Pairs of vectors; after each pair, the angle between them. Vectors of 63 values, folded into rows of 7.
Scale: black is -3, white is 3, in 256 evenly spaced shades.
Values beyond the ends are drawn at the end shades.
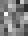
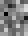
nearly opposite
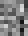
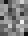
partly opposed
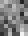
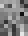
nearly parallel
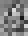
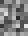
partly aligned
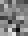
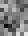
orthogonal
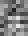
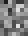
orthogonal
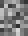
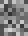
orthogonal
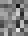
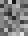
orthogonal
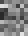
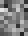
partly opposed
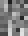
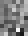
partly opposed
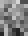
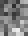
nearly opposite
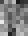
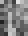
nearly opposite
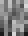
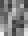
nearly opposite
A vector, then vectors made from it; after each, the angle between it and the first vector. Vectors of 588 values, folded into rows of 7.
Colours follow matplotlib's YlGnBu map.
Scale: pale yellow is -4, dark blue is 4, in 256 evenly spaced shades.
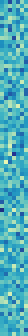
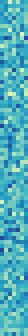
partly opposed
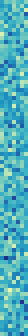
orthogonal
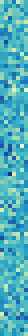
partly opposed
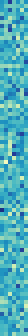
nearly parallel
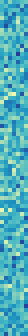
partly opposed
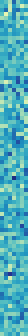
orthogonal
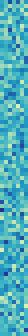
nearly parallel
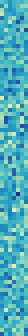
partly aligned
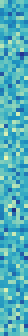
orthogonal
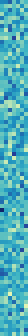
nearly parallel
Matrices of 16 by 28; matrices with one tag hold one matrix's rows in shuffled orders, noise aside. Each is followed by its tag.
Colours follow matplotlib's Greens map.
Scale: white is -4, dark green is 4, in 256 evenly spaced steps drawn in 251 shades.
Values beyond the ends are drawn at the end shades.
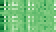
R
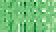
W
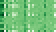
R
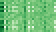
R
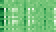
R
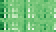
R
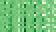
W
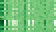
R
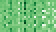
W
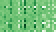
W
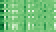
R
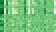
R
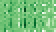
W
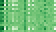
R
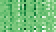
W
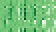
W
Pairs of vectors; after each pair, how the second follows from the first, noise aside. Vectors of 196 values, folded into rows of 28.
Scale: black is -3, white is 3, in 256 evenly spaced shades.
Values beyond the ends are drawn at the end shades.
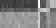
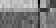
negated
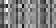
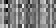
negated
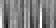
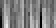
negated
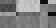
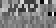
sign-scrambled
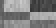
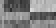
negated
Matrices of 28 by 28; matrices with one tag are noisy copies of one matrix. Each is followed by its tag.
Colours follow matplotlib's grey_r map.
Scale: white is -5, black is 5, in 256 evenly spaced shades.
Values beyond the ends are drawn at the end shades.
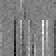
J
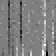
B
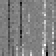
B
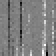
B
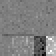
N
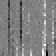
B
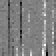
B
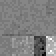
N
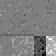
N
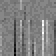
J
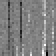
B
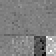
N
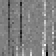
B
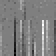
J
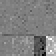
N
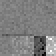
N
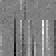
J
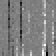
B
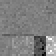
N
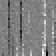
B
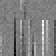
J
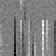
J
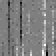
B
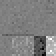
N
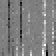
B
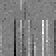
J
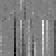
J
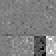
N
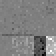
N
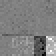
N
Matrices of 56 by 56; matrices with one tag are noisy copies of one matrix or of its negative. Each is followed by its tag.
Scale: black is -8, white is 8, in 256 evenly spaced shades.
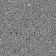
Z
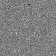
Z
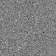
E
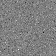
E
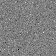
E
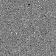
Z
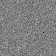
E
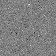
Z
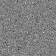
E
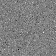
E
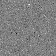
Z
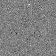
Z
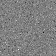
E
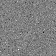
E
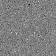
Z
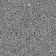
Z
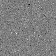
Z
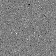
Z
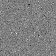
Z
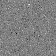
Z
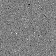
Z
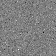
E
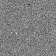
Z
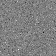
E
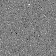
Z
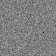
E
